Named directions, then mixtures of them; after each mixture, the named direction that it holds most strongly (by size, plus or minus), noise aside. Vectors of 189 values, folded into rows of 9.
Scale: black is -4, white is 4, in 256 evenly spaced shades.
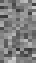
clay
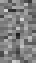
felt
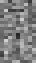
felt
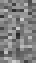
felt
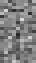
felt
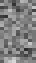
clay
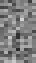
clay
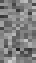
clay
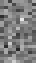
clay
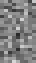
felt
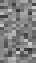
clay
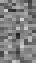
felt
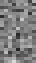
clay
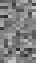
clay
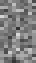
clay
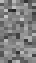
felt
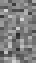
felt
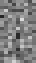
felt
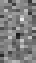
felt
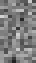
clay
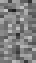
felt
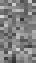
clay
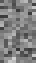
clay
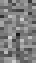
felt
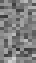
clay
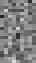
felt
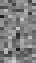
clay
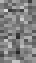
felt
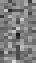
felt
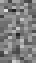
felt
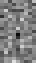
felt
